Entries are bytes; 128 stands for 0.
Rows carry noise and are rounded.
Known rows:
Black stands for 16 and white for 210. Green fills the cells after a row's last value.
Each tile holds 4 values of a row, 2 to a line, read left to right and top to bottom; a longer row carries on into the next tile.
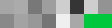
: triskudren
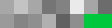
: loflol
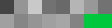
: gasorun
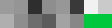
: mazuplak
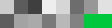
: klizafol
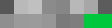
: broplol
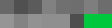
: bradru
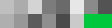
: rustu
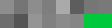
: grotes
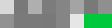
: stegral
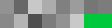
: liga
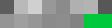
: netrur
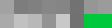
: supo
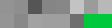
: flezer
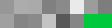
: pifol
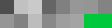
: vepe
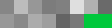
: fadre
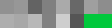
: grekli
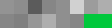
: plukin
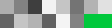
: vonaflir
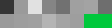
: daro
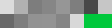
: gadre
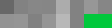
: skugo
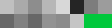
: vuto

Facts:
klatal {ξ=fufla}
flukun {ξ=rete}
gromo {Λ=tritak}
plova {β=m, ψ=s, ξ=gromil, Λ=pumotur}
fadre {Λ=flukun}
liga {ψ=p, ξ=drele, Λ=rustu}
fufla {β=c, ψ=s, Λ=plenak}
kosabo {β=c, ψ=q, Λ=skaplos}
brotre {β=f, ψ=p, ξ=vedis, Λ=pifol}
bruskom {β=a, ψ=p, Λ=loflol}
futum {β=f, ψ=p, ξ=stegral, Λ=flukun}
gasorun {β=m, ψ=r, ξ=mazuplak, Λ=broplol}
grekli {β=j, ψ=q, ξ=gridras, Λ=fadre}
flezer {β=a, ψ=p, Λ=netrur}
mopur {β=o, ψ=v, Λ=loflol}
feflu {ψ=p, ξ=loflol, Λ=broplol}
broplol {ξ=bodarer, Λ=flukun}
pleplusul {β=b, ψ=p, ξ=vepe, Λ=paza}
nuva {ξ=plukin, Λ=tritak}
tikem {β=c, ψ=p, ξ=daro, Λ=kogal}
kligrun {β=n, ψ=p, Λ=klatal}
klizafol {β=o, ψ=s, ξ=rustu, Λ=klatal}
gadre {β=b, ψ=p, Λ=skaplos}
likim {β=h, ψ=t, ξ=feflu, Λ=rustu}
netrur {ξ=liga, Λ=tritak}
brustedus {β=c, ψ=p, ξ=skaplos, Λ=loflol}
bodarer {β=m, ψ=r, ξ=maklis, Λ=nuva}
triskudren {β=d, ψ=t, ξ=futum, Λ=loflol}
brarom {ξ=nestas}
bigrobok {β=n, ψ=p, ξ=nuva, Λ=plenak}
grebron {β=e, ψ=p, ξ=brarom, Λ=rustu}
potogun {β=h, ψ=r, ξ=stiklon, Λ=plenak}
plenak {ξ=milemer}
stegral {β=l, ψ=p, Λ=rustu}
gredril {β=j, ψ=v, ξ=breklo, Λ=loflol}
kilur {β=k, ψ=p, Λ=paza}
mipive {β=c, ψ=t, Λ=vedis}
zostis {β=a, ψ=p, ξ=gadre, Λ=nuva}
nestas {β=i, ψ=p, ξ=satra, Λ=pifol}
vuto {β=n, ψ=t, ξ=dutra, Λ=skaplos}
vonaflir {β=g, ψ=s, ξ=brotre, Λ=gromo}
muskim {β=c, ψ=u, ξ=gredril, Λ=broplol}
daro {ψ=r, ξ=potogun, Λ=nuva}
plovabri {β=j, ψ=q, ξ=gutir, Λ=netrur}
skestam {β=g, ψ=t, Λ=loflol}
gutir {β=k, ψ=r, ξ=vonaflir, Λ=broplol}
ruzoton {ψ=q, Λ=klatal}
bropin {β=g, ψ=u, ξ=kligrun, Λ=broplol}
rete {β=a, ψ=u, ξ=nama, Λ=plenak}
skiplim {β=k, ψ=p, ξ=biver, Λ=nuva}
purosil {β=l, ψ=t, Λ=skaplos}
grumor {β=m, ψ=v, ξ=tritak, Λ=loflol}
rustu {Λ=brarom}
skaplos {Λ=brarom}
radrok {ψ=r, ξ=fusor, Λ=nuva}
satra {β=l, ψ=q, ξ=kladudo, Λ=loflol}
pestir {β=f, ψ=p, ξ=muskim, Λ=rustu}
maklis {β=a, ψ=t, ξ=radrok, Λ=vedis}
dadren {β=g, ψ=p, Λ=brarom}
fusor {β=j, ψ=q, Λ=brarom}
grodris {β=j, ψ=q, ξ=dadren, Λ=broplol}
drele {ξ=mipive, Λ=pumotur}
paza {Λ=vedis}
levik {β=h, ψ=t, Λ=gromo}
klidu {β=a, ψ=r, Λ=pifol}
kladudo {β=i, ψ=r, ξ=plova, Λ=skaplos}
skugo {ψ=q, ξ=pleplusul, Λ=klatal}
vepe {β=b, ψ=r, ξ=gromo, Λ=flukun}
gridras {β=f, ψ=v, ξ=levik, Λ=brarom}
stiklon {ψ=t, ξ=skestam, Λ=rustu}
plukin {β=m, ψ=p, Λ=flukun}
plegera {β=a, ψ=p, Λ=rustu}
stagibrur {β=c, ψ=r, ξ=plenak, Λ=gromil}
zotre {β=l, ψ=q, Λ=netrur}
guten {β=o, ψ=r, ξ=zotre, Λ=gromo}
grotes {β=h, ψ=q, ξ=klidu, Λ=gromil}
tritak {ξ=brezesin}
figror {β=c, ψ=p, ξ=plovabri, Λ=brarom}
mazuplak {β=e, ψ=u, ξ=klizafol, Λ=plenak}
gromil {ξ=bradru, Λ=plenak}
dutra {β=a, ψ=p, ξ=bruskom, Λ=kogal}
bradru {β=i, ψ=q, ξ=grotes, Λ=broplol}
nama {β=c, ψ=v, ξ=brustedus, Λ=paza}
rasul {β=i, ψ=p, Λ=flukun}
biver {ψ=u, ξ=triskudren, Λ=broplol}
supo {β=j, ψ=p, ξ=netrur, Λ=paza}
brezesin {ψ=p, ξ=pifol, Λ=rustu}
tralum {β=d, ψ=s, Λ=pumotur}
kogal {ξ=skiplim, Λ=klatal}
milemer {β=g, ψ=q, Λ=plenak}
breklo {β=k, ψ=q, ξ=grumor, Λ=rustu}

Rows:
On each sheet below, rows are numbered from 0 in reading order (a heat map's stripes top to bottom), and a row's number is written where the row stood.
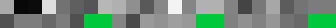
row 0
plova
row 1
levik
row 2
nestas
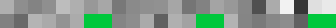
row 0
kligrun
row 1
pleplusul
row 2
muskim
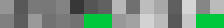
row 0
satra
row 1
mopur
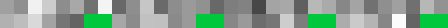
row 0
gredril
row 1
guten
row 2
maklis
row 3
plovabri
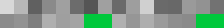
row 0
kosabo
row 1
stagibrur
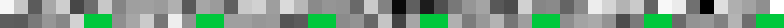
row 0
purosil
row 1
skiplim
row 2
tritak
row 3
kladudo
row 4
klidu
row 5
grumor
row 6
fufla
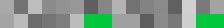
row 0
pestir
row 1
plegera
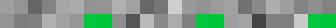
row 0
ruzoton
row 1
zotre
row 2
stiklon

